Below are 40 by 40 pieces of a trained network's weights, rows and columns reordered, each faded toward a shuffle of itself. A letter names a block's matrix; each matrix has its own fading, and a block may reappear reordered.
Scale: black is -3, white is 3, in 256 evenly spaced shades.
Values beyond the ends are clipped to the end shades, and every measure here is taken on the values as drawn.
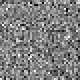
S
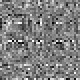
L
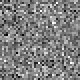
S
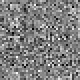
S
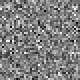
S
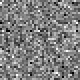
S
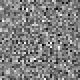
S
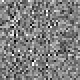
S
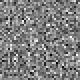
S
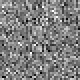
S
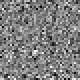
S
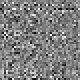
L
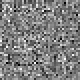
S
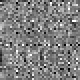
L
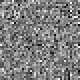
S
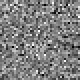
S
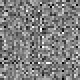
L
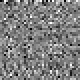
L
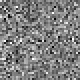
S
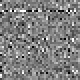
L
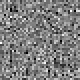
S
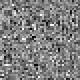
S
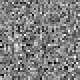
S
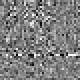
L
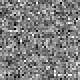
S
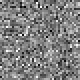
S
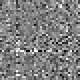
L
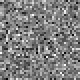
S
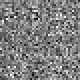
S
